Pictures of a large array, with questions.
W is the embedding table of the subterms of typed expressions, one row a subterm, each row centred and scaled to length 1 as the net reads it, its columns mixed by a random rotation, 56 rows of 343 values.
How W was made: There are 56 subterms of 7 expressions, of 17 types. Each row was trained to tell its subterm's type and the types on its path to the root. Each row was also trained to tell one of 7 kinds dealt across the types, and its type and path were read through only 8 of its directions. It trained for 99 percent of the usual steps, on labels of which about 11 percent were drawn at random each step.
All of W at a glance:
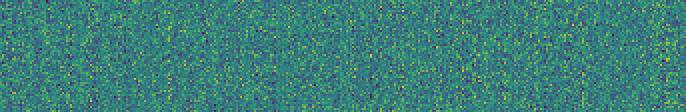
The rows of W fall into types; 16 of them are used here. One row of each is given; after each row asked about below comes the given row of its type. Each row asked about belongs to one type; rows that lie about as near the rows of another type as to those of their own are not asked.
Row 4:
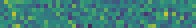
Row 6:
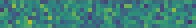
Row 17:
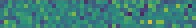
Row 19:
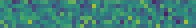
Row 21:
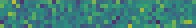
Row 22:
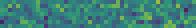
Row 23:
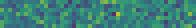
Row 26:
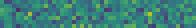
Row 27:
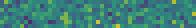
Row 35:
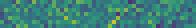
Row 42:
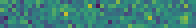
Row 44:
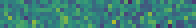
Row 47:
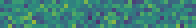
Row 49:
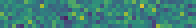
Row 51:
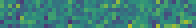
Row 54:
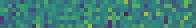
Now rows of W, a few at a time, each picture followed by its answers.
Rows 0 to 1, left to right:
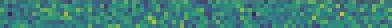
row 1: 17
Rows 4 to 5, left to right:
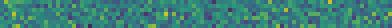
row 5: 26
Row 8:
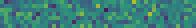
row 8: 26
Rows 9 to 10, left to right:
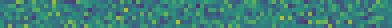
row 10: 44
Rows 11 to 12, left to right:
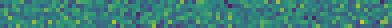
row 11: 44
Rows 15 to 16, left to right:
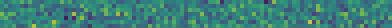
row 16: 44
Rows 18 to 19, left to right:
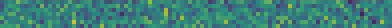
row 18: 47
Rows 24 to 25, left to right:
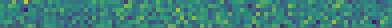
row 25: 49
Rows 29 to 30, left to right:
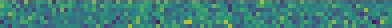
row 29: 21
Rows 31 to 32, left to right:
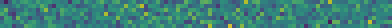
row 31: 17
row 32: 21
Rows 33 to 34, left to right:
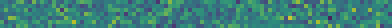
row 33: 35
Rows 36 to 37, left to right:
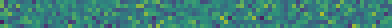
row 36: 54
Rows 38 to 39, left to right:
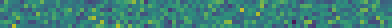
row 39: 47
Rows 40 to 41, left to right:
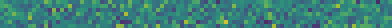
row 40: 21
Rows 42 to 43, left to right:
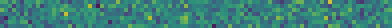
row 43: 26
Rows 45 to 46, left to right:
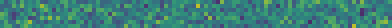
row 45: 6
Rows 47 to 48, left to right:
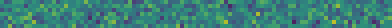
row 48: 49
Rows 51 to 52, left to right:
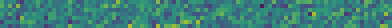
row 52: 23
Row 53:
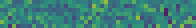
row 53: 19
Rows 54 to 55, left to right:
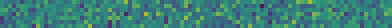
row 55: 23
